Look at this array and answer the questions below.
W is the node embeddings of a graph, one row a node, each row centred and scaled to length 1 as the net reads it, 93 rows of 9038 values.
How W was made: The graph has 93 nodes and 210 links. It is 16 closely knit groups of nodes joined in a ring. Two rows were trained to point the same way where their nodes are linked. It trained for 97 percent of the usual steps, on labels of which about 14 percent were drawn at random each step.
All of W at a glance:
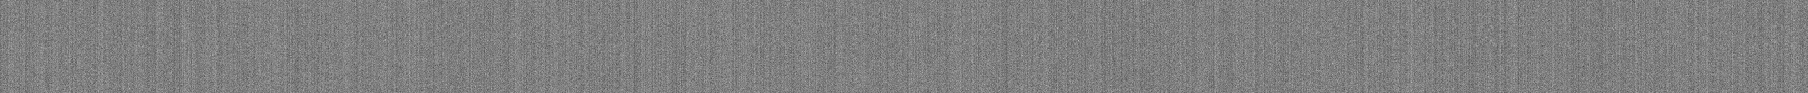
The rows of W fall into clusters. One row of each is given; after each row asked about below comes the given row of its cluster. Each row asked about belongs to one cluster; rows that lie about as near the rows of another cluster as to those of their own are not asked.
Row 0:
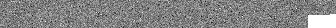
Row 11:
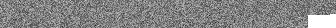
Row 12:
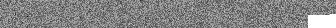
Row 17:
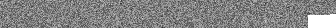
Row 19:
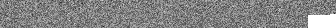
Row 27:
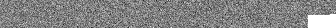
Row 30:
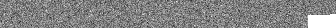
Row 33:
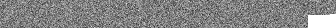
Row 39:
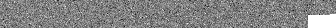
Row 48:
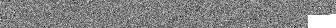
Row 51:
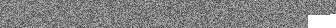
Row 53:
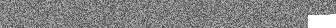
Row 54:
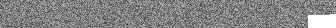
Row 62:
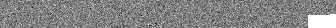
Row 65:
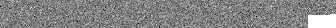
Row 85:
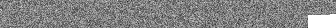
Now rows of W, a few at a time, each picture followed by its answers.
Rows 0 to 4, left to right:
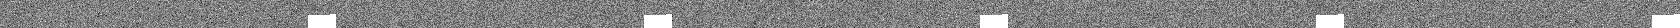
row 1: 62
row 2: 85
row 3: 65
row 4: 0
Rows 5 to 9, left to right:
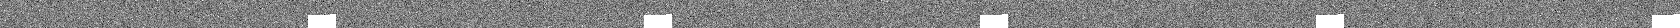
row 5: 33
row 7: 39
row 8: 12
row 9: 11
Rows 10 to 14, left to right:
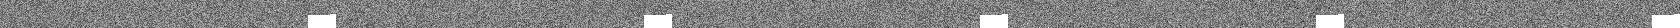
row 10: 17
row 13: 65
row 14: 30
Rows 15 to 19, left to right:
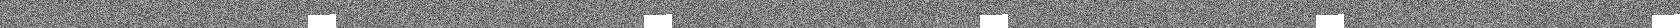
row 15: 51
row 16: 17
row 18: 65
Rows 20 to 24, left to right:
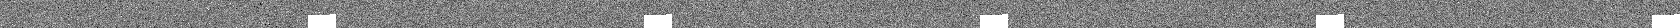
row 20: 0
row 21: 65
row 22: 53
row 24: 51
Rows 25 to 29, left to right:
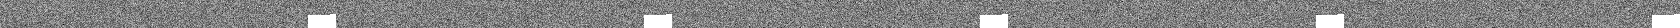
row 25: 54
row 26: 54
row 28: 0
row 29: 65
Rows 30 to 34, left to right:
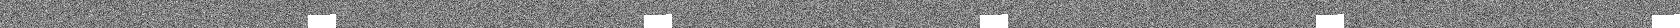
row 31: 48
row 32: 85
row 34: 51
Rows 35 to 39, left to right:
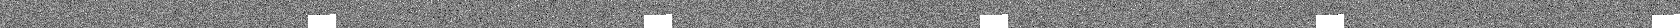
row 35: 19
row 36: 54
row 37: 62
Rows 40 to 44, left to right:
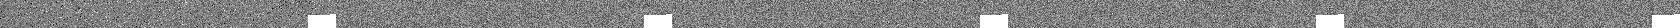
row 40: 33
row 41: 54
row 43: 17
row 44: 17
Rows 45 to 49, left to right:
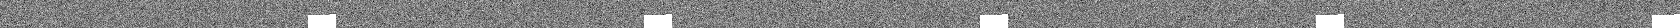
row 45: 85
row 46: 85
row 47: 12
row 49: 62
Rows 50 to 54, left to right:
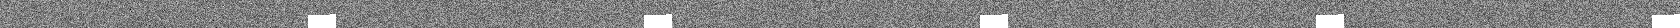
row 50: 12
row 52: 12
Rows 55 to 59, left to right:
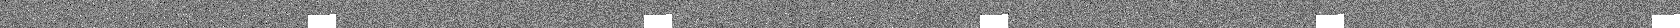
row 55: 0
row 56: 62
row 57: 12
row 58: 39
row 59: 62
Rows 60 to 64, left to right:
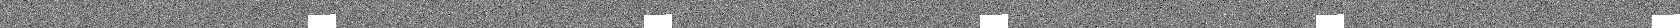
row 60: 11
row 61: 11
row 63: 51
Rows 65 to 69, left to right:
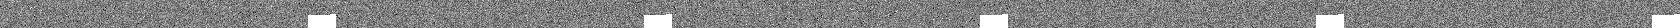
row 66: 11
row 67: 53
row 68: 11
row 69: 17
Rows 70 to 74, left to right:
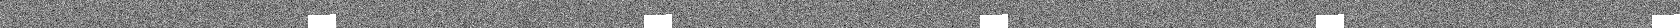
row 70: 85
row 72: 53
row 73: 51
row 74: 51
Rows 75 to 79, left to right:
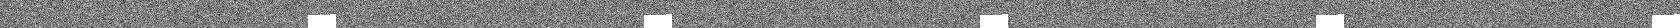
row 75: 33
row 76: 53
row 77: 85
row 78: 39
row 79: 19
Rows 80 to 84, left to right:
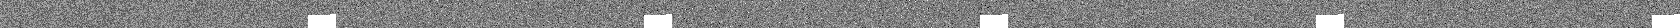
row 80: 53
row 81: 53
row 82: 17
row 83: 12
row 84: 30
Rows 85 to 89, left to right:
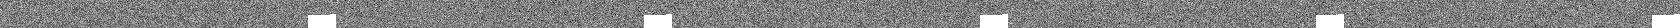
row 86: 27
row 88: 65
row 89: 0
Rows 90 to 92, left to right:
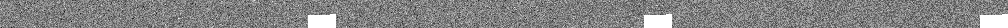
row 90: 48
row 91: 11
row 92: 62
